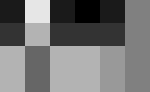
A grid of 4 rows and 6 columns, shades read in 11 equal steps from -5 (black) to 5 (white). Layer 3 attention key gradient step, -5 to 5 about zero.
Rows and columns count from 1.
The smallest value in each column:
-4 -1 -4 -5 -4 0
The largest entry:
4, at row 1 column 2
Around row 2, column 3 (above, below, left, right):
-4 2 2 -3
